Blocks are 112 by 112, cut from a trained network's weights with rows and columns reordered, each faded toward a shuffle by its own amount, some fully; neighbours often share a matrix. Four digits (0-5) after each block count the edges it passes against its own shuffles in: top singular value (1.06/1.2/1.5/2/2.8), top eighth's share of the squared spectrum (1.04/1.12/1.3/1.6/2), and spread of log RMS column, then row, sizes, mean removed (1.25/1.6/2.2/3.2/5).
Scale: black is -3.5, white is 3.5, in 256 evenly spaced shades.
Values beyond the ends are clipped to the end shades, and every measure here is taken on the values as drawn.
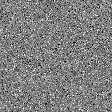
1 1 0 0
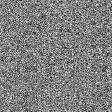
3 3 0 1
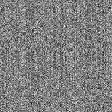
4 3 0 1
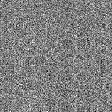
3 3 1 1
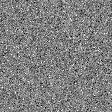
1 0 0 0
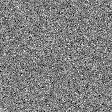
0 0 0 0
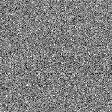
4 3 1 2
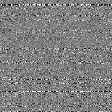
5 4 0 4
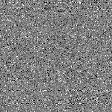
4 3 0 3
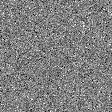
0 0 0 0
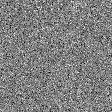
0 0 0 0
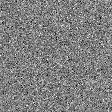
0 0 0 0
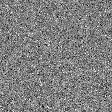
0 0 0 0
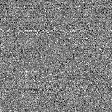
3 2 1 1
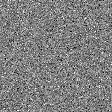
2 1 0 0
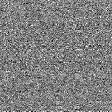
4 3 1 2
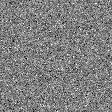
2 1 0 0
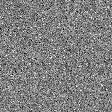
2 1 0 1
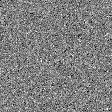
1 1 0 0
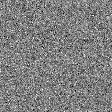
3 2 0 0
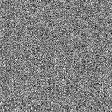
3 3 0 1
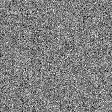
2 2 0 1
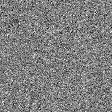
2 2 0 1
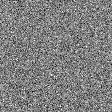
2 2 0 1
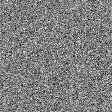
2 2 0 1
